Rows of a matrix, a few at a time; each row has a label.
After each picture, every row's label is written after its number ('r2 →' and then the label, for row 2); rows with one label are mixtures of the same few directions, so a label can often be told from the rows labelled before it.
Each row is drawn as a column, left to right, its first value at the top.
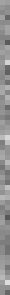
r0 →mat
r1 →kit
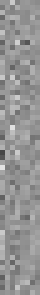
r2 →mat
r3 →mat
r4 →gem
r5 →mat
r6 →kit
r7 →kit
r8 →kit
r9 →mat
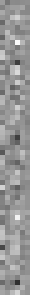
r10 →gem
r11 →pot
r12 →kit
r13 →kit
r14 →mat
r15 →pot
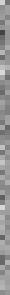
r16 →pot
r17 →gem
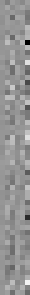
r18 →gem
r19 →mat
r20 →kit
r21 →kit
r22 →mat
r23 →kit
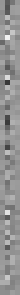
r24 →kit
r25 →pot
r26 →pot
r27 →pot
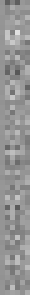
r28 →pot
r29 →pot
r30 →mat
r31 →pot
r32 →gem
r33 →kit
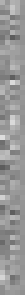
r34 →mat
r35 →mat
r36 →pot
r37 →pot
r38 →kit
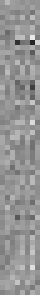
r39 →kit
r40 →pot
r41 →mat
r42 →kit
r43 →kit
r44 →kit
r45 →kit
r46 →kit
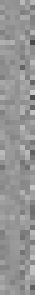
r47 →mat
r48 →kit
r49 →kit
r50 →mat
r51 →gem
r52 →mat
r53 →mat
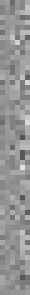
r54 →pot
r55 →gem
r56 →pot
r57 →kit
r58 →mat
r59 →pot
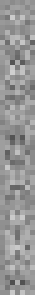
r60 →kit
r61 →mat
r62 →kit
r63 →gem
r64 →kit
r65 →gem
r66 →kit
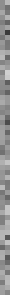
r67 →gem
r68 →pot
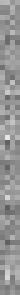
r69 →gem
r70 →mat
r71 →pot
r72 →mat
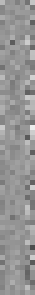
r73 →gem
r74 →mat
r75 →kit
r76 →gem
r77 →kit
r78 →mat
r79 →gem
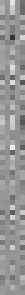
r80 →pot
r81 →kit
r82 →pot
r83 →kit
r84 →pot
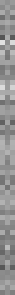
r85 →kit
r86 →gem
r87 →kit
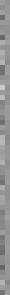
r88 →kit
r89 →kit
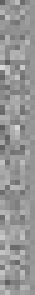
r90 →gem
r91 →kit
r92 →gem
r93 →gem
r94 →gem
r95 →mat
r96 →mat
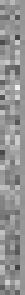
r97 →mat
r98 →kit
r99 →gem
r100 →kit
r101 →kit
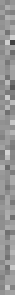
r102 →mat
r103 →mat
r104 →kit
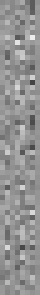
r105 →mat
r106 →gem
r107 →pot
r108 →kit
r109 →gem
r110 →pot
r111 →pot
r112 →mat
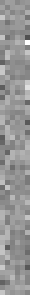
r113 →kit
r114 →gem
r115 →mat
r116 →mat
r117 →mat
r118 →kit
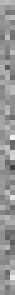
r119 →pot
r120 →gem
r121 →mat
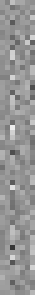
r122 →mat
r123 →gem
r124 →gem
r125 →mat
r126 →gem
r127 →kit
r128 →kit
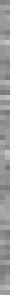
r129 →mat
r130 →mat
